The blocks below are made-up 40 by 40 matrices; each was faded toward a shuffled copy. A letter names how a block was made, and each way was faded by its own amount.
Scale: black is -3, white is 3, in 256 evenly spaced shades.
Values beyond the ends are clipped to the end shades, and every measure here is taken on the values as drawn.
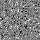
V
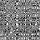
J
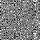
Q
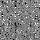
V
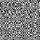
J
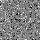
V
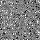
V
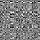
J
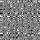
J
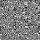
Q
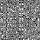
Q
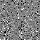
V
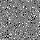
V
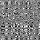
J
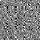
Q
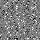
V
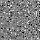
V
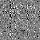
Q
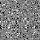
Q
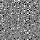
Q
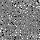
V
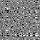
J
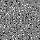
V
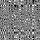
J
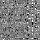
Q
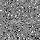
V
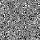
Q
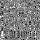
Q
